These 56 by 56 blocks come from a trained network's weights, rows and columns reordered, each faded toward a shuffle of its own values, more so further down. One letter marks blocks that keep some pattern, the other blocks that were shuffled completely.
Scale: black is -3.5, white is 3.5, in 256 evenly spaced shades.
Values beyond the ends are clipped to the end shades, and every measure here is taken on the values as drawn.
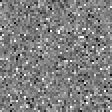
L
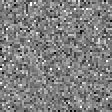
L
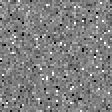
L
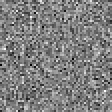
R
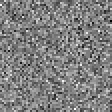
L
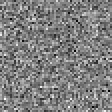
R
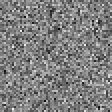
L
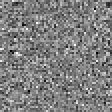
R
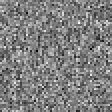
R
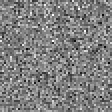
L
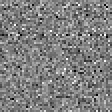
R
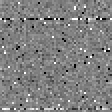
R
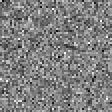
R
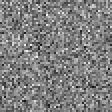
R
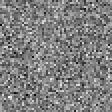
L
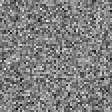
L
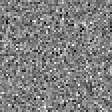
L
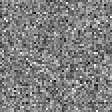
L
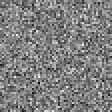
R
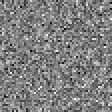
L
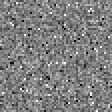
L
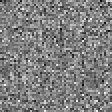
R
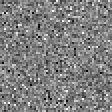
L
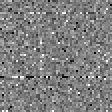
R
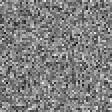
R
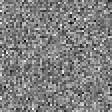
R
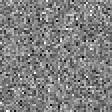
R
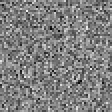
L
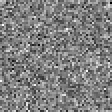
R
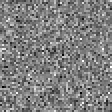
L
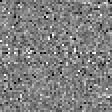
R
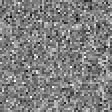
L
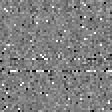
R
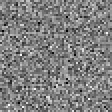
L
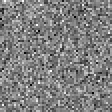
L
